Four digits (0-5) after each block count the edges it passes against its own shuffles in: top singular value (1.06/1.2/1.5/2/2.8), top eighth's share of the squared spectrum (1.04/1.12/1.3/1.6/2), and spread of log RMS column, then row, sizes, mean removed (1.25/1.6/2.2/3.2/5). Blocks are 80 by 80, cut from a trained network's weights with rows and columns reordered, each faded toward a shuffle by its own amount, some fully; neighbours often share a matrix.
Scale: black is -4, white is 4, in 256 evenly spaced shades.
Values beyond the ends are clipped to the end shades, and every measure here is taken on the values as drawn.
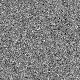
0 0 0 0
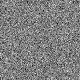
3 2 0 0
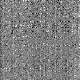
3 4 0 3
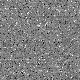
1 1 0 0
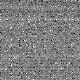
2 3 3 1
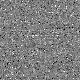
1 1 1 0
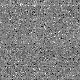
2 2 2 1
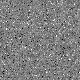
0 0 0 0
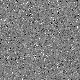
0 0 0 0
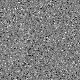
0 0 0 0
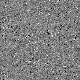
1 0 0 0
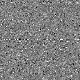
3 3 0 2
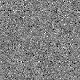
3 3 0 1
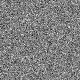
0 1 0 0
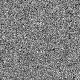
1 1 0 0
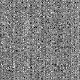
3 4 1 3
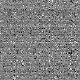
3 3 3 2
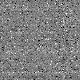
1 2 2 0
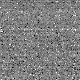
2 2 2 1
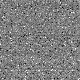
1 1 1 0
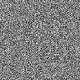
3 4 2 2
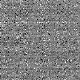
2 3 3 1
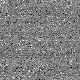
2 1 1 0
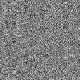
3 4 1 1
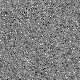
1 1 0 0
